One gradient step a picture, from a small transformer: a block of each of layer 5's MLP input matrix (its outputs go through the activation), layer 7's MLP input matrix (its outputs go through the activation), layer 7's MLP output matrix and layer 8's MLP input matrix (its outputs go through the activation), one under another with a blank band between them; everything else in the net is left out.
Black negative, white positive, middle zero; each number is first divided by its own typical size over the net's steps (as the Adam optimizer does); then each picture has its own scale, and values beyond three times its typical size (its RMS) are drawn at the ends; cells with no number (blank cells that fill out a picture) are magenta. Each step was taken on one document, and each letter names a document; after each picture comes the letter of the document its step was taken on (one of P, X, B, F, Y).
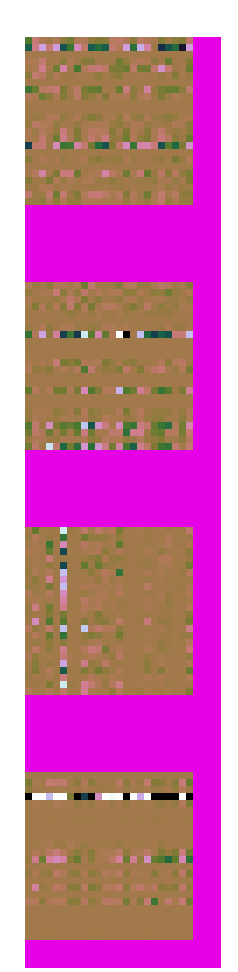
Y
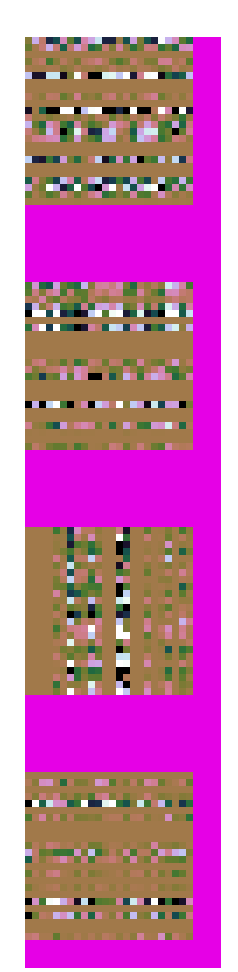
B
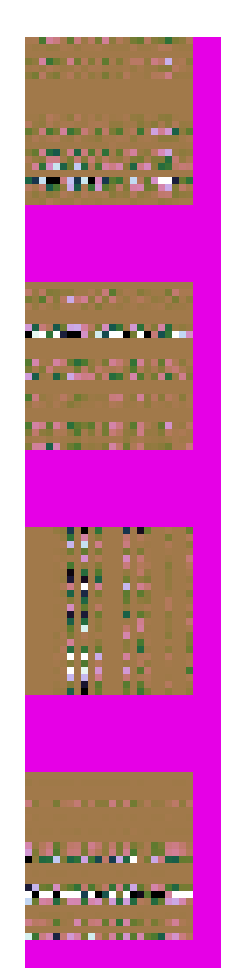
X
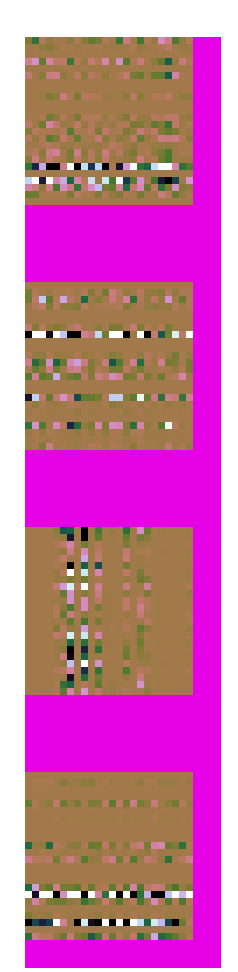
X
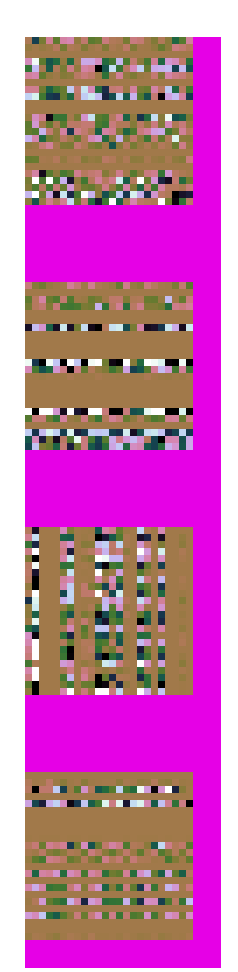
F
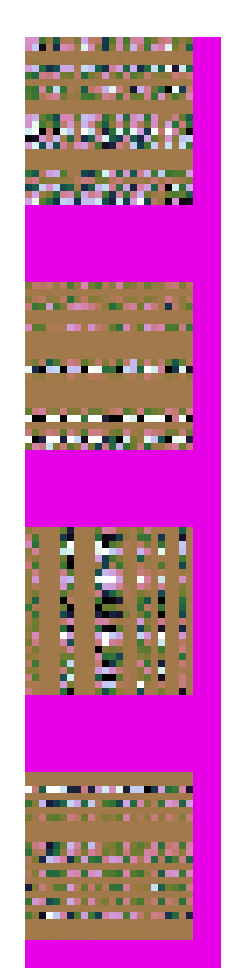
F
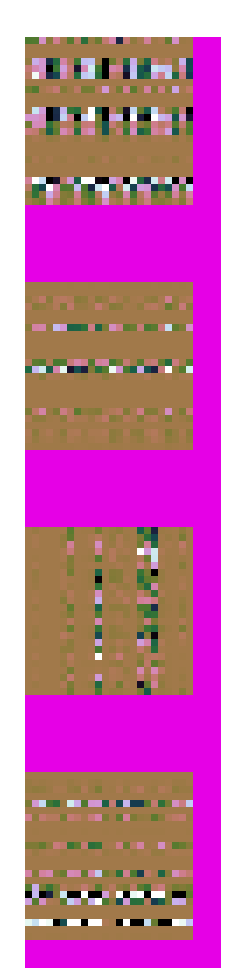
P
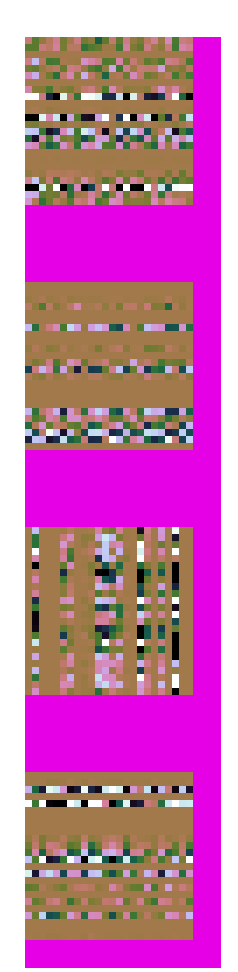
F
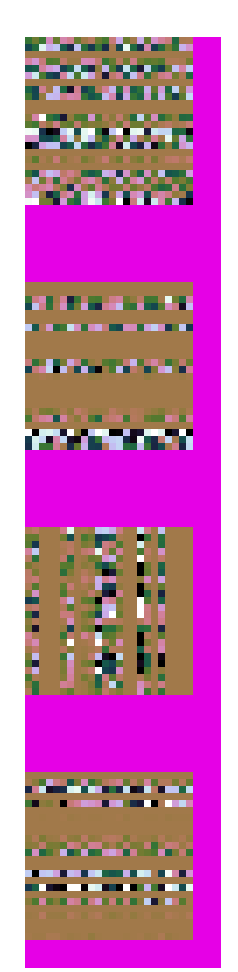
F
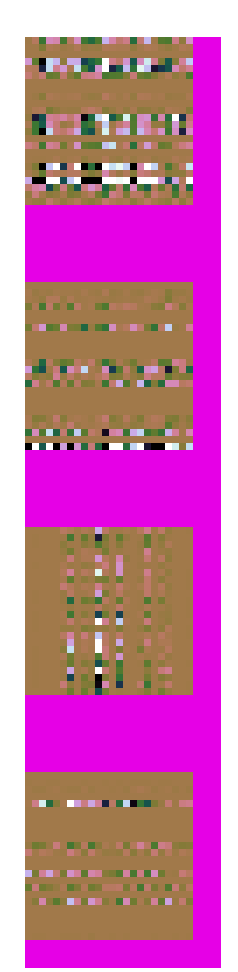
P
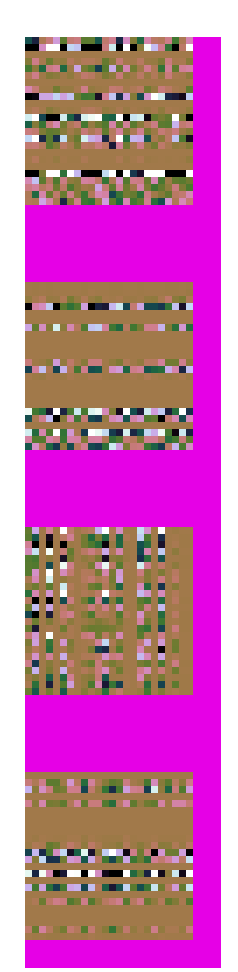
F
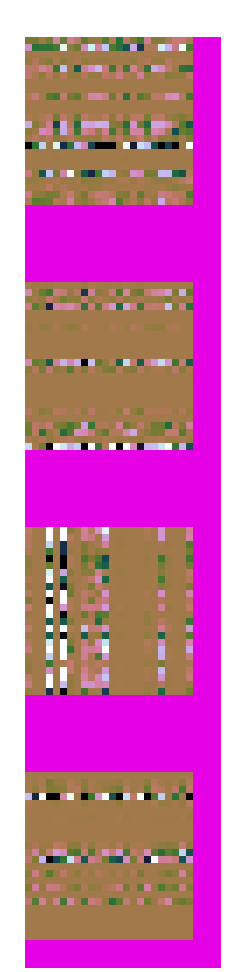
Y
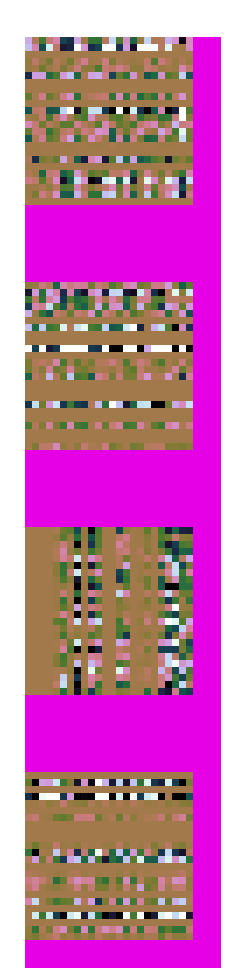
B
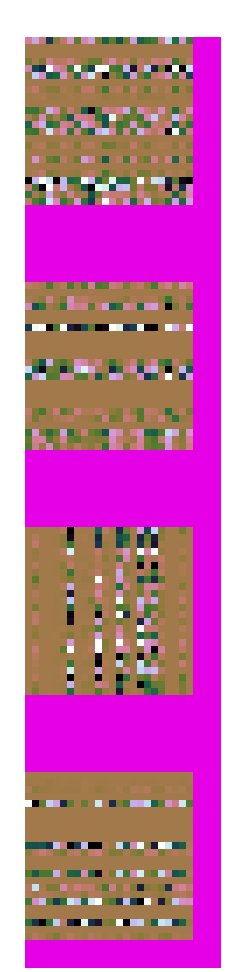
P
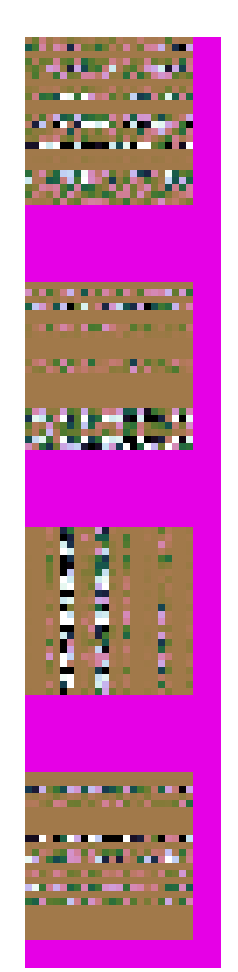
Y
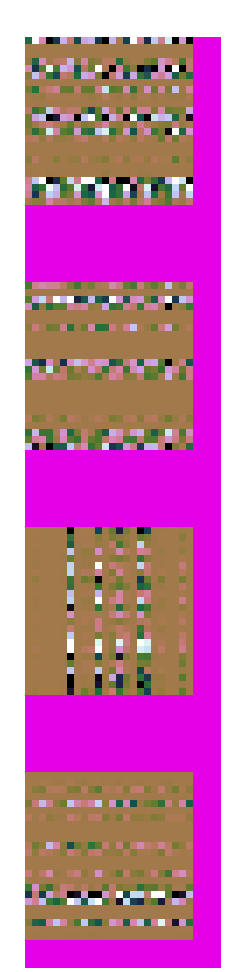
P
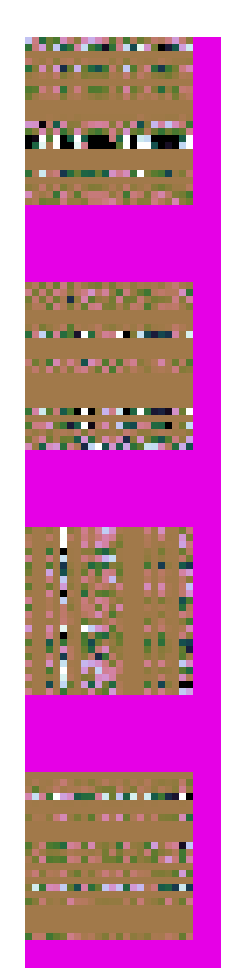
Y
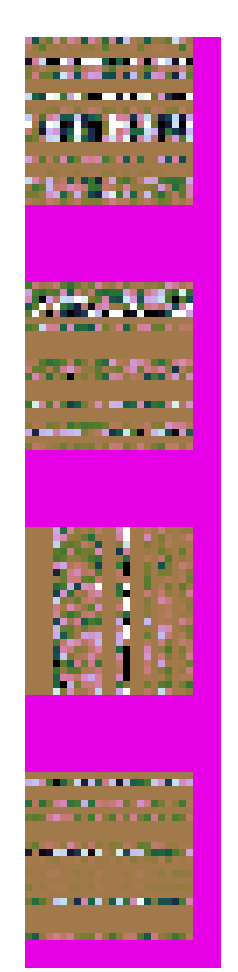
B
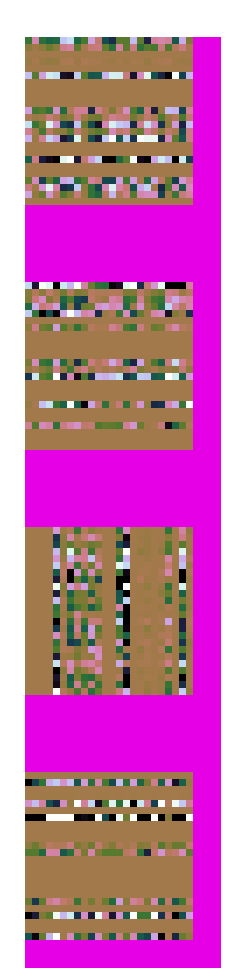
B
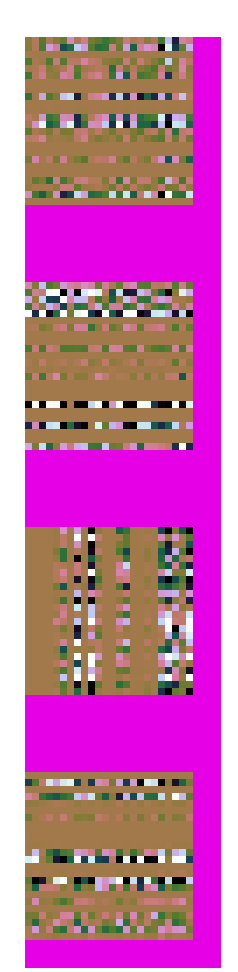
B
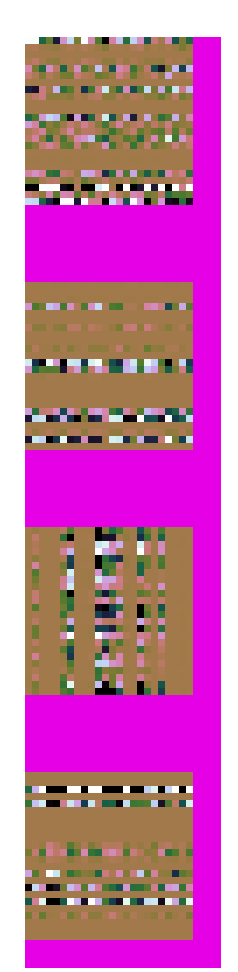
F
